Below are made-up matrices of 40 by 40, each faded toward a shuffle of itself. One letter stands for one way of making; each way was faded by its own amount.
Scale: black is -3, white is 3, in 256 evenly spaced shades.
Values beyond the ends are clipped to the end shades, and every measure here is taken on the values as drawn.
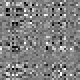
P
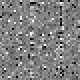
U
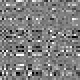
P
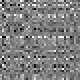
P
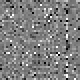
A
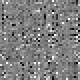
A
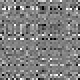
P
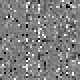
U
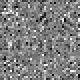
U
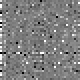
A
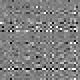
P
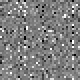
U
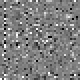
A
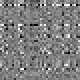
P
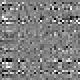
P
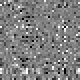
A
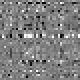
P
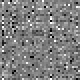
U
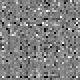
A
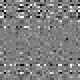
P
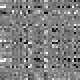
P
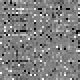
A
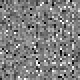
U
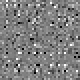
A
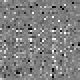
A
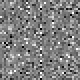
U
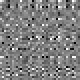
P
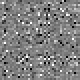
A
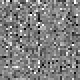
U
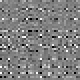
P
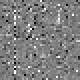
A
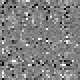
A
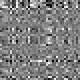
P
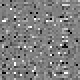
A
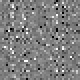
A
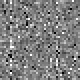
U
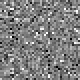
U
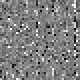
U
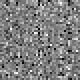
U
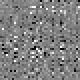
A
